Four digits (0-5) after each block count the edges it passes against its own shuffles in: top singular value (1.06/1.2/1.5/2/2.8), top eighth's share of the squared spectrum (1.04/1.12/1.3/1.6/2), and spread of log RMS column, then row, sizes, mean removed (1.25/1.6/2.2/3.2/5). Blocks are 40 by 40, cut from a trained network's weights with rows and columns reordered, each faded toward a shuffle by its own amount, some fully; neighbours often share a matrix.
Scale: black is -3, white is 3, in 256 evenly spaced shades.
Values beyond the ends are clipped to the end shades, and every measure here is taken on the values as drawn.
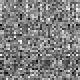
3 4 2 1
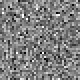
1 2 0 0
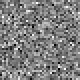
0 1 0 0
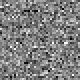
2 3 0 0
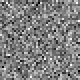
0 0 0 0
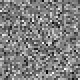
0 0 0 0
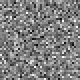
0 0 0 0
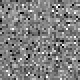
1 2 1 0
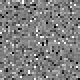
0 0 0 0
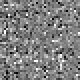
1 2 2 0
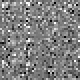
2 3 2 0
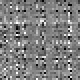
3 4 4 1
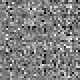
1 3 3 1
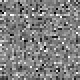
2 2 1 0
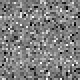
1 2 1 0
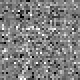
2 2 2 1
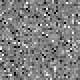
0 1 0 0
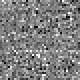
1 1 0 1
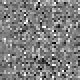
1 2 2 0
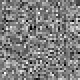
3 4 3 1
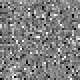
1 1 0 0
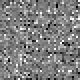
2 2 2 0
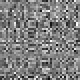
4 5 2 3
